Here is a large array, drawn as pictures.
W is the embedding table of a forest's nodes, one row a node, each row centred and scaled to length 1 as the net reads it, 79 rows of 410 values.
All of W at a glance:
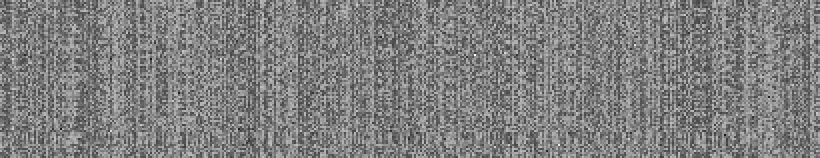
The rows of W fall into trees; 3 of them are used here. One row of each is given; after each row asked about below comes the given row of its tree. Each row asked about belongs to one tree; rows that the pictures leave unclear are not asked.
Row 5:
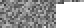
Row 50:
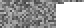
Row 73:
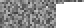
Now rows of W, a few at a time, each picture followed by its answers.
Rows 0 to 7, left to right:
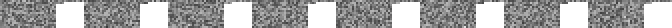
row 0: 50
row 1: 50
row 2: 50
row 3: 50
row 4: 73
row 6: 50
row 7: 73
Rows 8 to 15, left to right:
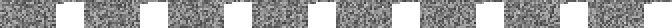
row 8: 50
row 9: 50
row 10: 50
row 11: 50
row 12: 73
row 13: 73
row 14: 50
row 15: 73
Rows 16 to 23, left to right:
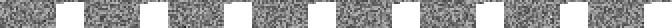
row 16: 73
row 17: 50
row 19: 73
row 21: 50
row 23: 73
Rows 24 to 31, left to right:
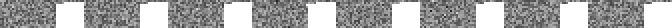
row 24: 73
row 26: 50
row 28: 73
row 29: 50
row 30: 50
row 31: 50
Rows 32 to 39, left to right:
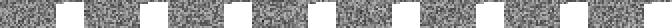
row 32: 73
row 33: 50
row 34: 50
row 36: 73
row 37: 73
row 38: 50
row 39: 73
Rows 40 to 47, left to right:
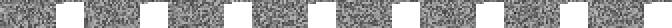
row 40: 73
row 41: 73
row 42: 50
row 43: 50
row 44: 50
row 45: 73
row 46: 73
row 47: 73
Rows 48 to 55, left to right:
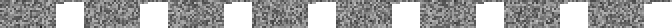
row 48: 50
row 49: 73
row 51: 73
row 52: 73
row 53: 50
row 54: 73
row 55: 50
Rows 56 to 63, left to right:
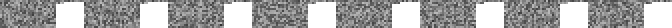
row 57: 73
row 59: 50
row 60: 50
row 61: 50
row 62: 73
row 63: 50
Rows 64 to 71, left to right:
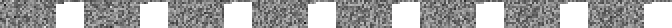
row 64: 5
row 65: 50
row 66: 73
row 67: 73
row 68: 73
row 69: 73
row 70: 73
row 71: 73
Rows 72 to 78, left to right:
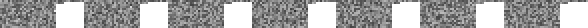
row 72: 5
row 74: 50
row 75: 73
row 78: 50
